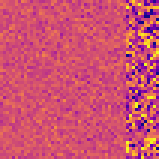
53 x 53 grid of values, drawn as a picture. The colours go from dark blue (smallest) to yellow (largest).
A vertical seam about 80% of the way across splits the table, and the left part is calmer. Fine speckle covers the field. There is no overall slope.
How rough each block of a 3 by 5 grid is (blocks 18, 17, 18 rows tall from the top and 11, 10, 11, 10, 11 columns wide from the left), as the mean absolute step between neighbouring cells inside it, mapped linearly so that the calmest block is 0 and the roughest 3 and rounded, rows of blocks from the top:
0 0 0 0 3 | 0 0 0 0 3 | 0 0 0 0 3
